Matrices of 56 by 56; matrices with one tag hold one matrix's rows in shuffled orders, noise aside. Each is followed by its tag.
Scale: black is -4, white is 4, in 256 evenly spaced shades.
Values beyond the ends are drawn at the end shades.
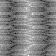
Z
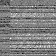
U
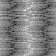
Z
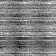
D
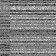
U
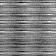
D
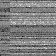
U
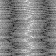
Z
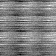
D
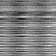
D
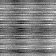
D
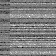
U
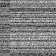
U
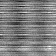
D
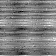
D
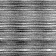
D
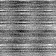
D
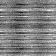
D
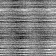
D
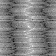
Z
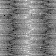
Z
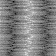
Z
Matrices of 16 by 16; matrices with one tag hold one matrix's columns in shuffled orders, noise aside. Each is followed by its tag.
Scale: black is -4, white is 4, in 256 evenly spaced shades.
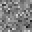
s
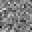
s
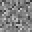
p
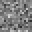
s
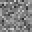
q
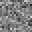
q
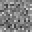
s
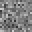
s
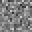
q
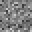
s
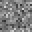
s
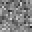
p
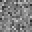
q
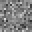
s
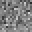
p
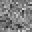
s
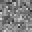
p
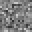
s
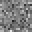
s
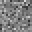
q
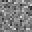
q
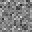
q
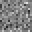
s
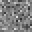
q
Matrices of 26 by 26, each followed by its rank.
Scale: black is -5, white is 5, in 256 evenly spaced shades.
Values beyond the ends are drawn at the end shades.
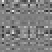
two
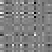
two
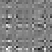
two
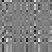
two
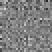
five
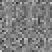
five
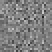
five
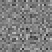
five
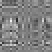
two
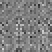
five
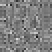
five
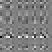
two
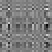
two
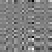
two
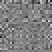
five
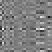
two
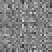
five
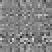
five
